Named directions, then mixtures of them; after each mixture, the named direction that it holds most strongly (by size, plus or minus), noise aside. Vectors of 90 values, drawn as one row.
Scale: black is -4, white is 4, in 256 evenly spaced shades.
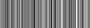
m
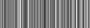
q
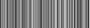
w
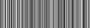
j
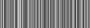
q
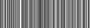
j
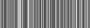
q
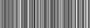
q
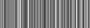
q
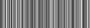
j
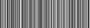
w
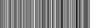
m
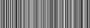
j
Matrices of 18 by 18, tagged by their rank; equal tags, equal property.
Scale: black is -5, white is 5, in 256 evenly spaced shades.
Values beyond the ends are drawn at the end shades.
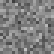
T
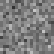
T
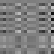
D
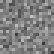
T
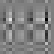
D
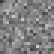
T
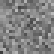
T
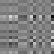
D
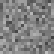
T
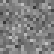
T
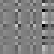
D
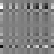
D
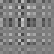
D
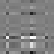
D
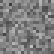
T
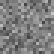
T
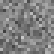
T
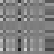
D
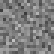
T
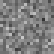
T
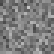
T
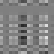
D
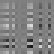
D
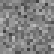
T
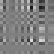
D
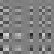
D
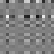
D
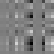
D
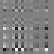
D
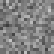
T
